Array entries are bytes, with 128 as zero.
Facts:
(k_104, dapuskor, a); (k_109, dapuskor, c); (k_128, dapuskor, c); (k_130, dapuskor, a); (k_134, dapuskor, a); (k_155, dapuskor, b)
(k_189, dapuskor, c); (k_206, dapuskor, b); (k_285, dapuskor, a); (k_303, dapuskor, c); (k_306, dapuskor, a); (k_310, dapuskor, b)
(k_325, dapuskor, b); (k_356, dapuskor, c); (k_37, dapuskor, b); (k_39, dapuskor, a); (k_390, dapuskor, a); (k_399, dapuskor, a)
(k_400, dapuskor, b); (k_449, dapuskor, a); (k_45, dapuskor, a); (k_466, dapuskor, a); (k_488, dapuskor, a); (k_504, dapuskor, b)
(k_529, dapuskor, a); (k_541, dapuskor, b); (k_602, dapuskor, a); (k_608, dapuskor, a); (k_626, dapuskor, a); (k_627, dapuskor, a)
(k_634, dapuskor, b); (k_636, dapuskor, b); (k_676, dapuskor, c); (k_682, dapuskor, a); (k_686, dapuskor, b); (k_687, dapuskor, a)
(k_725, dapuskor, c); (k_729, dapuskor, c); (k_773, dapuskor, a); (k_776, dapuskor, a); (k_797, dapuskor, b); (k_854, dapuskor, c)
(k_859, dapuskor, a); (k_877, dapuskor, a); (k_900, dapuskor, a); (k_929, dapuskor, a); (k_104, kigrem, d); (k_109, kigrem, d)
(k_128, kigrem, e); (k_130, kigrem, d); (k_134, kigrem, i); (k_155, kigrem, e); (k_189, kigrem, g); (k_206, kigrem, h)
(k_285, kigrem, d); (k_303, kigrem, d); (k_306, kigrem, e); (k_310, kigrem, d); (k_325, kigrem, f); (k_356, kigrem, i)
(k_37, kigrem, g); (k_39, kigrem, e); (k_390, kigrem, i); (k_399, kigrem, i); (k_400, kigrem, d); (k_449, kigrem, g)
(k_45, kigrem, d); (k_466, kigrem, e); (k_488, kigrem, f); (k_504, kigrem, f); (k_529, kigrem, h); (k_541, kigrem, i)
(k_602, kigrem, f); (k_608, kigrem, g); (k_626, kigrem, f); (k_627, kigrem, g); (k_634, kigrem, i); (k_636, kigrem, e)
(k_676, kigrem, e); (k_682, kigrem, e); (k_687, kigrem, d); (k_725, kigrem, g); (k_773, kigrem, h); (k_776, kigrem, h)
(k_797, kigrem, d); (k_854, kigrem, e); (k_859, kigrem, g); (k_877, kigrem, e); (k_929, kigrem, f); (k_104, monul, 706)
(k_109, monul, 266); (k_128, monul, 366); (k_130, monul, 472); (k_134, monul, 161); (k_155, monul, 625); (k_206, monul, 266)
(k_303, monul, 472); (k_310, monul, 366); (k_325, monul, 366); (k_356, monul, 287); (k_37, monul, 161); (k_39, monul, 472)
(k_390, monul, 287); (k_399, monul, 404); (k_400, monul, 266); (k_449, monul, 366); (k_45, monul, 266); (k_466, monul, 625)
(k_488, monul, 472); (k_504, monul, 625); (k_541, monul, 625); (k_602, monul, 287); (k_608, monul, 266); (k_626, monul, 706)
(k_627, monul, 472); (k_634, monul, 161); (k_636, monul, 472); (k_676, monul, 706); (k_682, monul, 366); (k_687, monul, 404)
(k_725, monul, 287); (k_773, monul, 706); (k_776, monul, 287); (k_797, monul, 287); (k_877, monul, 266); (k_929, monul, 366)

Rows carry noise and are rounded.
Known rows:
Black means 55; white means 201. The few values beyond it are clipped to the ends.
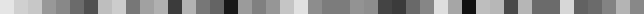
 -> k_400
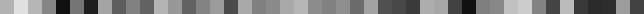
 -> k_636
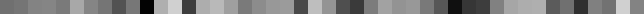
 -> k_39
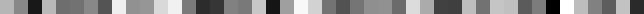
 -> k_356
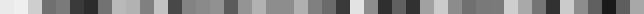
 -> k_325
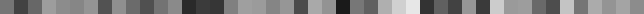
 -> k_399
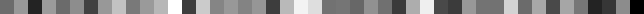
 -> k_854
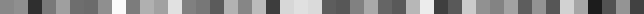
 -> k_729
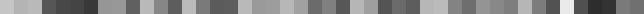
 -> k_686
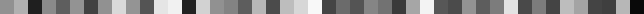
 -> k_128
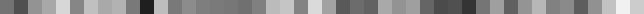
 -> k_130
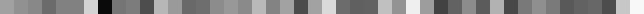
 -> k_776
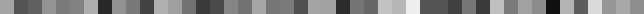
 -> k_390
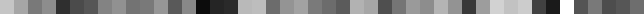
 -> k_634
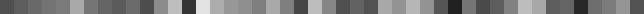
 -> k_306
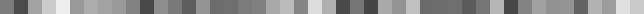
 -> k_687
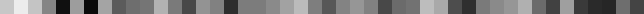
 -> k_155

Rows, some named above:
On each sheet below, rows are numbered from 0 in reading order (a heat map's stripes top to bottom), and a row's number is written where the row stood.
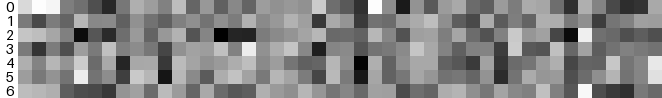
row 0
k_504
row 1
k_900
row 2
k_541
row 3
k_859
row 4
k_602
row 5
k_929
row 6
k_686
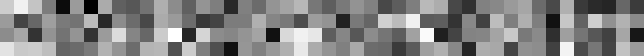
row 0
k_155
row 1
k_390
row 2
k_676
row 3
k_797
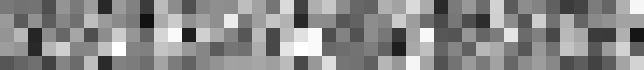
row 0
k_773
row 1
k_627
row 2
k_128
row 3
k_109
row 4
k_529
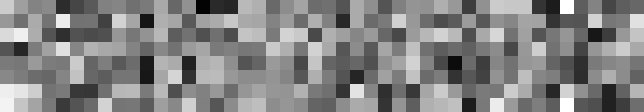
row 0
k_634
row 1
k_626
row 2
k_206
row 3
k_285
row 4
k_466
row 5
k_877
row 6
k_325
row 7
k_37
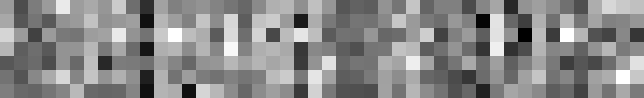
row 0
k_45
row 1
k_449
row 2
k_725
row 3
k_608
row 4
k_529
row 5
k_130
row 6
k_682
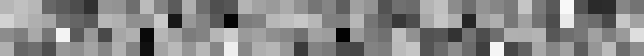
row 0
k_686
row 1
k_310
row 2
k_488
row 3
k_608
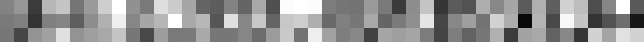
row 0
k_303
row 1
k_189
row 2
k_104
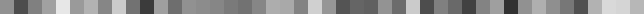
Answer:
k_45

